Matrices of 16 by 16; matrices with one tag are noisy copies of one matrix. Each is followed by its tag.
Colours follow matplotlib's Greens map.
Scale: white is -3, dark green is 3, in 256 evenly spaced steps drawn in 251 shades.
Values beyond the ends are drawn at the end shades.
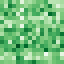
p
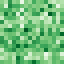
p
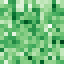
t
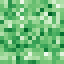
p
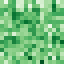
t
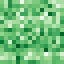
p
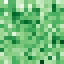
t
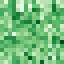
t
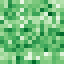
p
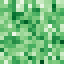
t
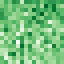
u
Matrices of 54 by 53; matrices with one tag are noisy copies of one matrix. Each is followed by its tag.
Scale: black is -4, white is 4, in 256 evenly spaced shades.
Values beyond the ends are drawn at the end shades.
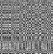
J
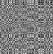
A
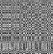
J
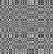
A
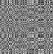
A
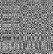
J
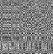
J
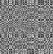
A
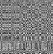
J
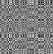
A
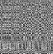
J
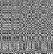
J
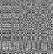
J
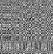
J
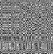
J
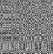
J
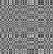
A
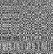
J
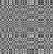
A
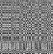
J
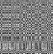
J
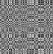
A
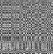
J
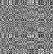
A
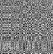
J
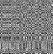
J
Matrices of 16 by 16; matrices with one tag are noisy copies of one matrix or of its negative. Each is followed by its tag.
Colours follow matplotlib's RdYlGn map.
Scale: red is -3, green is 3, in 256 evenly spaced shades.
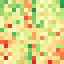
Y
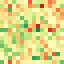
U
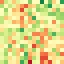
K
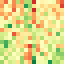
Y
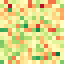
U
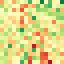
K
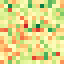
U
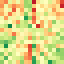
Y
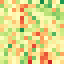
K
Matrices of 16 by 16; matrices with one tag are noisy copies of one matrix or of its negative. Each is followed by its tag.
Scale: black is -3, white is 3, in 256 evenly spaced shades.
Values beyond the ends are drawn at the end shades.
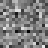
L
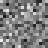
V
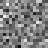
V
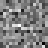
L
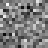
V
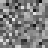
V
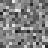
L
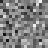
V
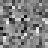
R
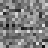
L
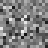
R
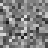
R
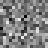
R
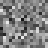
R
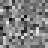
R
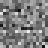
L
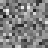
V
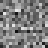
L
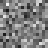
V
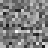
L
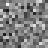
V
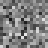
R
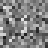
R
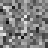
R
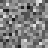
V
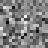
R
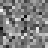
R
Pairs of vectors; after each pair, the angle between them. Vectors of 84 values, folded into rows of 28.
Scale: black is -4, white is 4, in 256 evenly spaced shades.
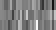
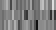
nearly opposite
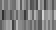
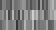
orthogonal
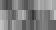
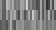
partly opposed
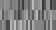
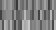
orthogonal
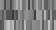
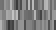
nearly opposite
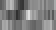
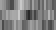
nearly opposite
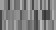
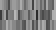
partly aligned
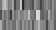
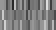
orthogonal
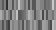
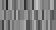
partly aligned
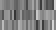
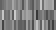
nearly opposite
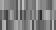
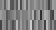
partly aligned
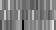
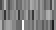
nearly opposite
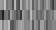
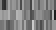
partly opposed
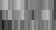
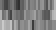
nearly opposite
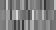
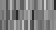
nearly opposite
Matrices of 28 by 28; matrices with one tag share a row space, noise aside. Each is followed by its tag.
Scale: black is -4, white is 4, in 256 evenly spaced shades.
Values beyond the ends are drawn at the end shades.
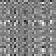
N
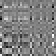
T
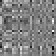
T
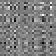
N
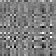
N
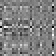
T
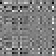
T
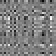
N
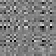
N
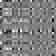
T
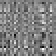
N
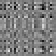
N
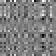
N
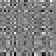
N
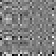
T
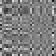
T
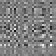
N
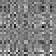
N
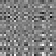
N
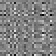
N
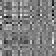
T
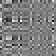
T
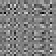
N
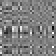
T
